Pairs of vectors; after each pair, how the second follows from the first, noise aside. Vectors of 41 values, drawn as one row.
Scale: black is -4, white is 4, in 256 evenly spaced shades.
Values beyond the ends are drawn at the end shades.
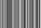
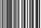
scaled up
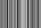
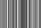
negated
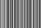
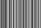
negated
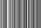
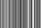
shuffled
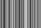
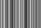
negated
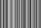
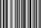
scaled up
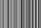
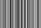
wrapped around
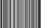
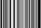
scaled up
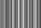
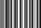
scaled up
